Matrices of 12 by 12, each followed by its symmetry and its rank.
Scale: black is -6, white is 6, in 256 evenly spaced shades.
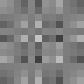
symmetric, rank one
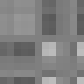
symmetric, rank one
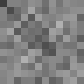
symmetric, full rank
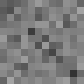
symmetric, full rank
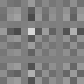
symmetric, rank one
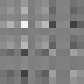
symmetric, rank one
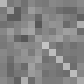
symmetric, full rank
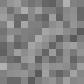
symmetric, full rank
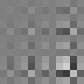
symmetric, rank one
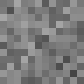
symmetric, full rank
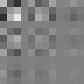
symmetric, rank one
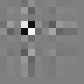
symmetric, rank one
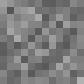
symmetric, full rank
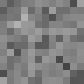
symmetric, full rank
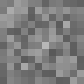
symmetric, full rank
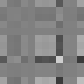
symmetric, rank one
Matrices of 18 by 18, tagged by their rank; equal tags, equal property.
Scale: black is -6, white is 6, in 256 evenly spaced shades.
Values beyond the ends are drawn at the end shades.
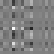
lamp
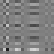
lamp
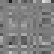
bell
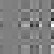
lamp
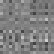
bell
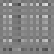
lamp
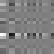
lamp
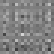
bell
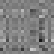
bell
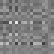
bell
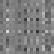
bell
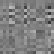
bell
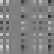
lamp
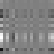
lamp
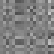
bell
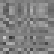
bell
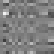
bell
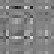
bell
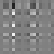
lamp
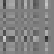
lamp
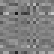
bell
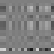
lamp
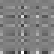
lamp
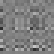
bell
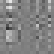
bell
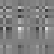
lamp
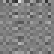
bell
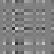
lamp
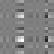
lamp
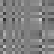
lamp
